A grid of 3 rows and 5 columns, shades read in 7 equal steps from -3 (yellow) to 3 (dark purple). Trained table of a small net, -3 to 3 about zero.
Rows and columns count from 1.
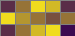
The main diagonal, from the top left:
2 -1 -2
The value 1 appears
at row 2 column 4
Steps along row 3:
down down down up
